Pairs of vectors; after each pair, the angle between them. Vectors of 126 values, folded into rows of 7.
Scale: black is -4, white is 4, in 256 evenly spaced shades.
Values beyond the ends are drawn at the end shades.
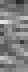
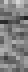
nearly opposite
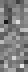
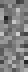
partly aligned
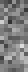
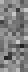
partly opposed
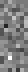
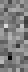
nearly opposite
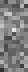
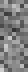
nearly opposite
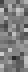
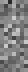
orthogonal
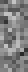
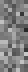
orthogonal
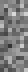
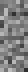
nearly opposite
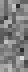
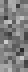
nearly parallel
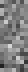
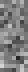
nearly opposite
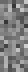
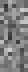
orthogonal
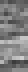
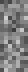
orthogonal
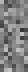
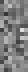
nearly opposite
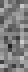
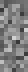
partly opposed
